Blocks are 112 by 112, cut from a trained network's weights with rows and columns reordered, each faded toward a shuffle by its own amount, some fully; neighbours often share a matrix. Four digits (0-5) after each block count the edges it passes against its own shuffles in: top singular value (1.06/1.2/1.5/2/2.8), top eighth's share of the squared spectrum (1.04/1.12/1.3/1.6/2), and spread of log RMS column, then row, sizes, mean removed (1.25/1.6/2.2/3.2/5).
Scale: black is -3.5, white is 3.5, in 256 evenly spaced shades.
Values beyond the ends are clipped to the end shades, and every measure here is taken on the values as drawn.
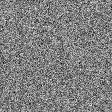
0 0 0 0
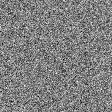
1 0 0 0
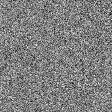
1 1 0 0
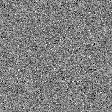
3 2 0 1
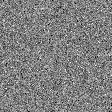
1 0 0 0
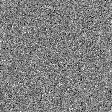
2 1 0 0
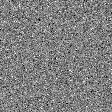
0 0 0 0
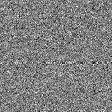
3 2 0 1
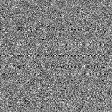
4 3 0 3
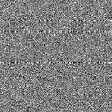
4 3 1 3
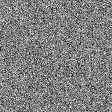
2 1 0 0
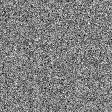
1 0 0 0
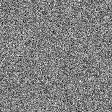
0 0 0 0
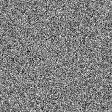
2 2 0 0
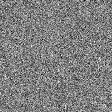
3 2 0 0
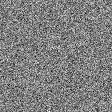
1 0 0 0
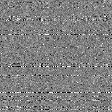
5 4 1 4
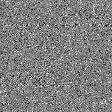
3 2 0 2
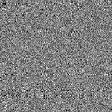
4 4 2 2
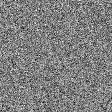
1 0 0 0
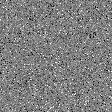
2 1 0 0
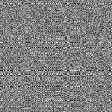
5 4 2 4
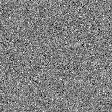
3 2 0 0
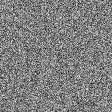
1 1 0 0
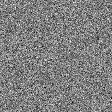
1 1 0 0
